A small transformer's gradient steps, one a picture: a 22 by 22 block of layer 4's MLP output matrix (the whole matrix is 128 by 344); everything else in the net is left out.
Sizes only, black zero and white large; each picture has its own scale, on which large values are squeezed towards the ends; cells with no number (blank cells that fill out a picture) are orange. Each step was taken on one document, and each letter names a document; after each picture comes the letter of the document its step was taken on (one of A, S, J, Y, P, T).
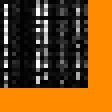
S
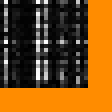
S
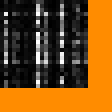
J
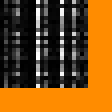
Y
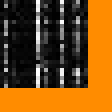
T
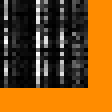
J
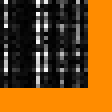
S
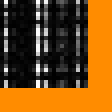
S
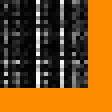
Y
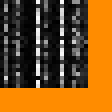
Y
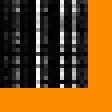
Y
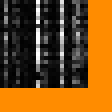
J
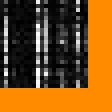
S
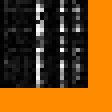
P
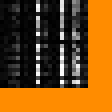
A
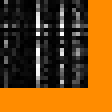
J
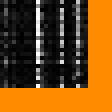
T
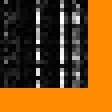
A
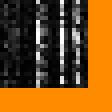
A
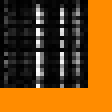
P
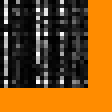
J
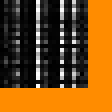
Y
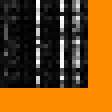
A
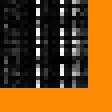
Y
